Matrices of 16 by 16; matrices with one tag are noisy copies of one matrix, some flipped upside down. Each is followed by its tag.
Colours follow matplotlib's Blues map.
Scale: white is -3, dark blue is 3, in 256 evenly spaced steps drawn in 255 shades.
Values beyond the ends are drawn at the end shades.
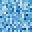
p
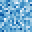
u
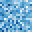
u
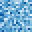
u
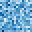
u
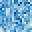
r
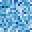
r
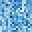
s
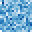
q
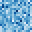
r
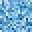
q
